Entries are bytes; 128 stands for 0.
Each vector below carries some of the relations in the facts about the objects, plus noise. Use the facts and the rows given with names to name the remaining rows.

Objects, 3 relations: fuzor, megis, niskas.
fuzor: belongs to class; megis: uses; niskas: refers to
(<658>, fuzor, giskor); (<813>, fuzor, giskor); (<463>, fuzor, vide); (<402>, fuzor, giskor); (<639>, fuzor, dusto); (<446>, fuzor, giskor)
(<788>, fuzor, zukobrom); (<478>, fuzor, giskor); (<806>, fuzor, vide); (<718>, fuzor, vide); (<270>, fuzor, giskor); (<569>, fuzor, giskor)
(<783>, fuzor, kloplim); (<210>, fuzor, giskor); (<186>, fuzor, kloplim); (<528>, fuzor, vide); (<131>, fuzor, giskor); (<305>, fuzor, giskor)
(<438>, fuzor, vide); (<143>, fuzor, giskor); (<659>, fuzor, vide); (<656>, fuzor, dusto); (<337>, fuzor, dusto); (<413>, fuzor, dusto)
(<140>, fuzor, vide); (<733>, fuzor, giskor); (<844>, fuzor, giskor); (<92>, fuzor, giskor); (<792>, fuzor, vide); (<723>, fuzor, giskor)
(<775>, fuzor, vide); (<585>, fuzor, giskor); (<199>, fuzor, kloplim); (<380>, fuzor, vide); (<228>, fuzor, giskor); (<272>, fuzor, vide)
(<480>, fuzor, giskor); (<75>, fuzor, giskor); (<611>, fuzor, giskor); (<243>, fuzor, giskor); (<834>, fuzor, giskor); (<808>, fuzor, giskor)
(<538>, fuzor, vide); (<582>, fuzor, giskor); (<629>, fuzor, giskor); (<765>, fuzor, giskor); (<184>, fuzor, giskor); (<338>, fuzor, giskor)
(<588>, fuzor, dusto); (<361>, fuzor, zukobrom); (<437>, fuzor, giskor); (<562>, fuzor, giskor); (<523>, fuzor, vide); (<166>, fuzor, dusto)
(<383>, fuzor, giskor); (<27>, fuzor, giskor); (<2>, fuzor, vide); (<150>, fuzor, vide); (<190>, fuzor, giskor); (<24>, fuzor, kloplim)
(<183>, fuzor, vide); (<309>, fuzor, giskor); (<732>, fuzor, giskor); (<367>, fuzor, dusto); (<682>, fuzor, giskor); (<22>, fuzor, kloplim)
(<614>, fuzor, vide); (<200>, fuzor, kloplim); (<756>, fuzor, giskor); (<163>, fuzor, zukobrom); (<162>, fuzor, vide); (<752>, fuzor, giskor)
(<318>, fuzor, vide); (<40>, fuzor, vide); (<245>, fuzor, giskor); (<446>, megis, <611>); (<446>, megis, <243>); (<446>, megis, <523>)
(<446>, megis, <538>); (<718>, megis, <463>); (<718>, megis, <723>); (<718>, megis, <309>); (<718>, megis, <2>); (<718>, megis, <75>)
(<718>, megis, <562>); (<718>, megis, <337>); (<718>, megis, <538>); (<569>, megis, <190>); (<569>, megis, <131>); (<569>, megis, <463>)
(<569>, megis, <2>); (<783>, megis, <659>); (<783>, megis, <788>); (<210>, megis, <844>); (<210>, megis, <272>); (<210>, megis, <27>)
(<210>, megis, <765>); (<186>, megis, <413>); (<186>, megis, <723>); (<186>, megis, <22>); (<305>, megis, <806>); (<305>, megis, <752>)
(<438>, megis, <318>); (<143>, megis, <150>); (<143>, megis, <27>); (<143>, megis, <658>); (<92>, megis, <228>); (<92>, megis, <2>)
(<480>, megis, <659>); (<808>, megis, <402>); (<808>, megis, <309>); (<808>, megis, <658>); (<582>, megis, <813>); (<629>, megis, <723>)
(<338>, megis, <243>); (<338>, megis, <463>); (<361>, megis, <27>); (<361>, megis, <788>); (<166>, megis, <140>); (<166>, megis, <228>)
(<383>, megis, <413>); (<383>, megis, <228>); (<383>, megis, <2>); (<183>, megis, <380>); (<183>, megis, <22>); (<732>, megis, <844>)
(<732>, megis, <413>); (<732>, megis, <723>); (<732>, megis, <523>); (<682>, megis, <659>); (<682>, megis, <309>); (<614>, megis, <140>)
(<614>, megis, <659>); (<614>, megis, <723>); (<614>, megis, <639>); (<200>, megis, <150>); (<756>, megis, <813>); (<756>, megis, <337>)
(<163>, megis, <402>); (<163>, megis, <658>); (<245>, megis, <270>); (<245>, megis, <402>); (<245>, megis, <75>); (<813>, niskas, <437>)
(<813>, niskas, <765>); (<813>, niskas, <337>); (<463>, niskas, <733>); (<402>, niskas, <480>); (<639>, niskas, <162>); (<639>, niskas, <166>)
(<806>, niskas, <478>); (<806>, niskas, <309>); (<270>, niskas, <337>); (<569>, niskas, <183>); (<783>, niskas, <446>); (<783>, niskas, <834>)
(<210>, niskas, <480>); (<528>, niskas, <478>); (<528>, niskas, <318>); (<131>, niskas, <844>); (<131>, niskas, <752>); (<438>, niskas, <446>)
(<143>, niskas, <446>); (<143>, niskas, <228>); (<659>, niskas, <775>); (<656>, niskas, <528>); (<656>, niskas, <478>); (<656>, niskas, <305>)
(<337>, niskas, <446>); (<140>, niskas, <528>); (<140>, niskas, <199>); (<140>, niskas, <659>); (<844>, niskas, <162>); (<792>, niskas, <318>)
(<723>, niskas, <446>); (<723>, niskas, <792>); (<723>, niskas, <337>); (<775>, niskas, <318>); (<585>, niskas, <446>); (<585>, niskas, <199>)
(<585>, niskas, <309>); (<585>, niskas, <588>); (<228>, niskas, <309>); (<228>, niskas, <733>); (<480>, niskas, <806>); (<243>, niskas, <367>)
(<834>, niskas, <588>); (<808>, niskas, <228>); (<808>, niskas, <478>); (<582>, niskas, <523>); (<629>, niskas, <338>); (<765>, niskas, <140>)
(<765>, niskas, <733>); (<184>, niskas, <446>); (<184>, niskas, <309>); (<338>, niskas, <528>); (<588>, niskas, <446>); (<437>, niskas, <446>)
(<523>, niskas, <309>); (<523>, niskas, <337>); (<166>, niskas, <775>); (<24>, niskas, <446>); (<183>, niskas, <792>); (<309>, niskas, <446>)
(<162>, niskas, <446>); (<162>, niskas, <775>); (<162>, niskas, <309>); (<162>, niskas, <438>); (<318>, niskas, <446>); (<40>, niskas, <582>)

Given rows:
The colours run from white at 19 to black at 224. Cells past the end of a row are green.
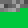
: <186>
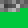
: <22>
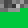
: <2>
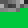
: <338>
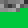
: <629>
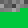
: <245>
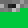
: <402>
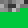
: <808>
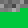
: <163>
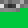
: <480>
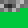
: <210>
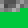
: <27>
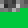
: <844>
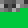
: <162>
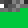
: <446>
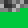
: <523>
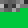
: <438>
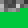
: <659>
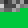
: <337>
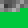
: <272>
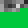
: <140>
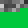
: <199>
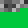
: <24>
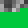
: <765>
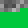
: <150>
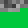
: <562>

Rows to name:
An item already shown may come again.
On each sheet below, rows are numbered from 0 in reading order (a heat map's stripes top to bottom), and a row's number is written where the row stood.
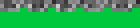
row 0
<2>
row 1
<775>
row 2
<733>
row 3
<732>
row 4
<166>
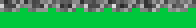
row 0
<337>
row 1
<2>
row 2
<162>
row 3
<199>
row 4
<478>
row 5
<523>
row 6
<614>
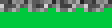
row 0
<733>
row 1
<140>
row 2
<813>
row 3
<733>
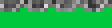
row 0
<792>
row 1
<639>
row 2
<361>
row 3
<523>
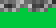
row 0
<210>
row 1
<318>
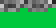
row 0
<305>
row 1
<569>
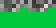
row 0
<270>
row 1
<723>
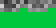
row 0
<337>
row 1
<682>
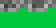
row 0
<367>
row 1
<788>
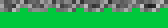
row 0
<270>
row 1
<718>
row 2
<183>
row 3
<528>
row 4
<200>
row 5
<806>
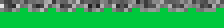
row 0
<309>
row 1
<656>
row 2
<40>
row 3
<752>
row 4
<438>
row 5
<243>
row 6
<756>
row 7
<190>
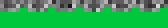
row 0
<413>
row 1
<783>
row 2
<131>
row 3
<143>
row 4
<582>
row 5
<228>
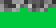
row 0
<463>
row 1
<775>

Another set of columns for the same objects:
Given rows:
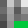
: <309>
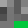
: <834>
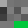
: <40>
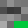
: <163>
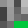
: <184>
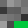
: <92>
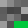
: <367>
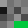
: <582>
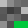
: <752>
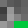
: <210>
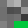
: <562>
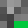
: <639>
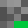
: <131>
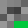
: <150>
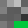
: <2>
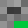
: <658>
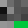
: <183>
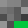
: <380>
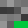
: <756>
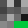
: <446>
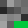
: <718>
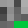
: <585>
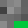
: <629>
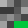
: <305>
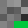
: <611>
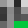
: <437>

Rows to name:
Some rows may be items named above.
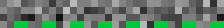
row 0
<413>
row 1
<844>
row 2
<523>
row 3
<756>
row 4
<478>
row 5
<614>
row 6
<639>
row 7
<446>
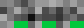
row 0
<338>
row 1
<723>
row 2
<813>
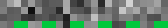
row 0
<2>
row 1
<183>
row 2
<166>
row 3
<143>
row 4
<228>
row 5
<140>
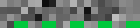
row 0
<733>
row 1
<775>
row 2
<402>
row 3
<183>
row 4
<808>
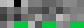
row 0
<318>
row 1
<361>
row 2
<808>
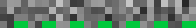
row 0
<639>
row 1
<733>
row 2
<528>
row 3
<190>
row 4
<463>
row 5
<783>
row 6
<162>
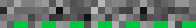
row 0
<480>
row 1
<243>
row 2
<183>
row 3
<523>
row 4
<200>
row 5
<183>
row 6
<682>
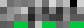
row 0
<806>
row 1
<337>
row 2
<438>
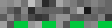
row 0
<788>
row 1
<792>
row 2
<478>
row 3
<569>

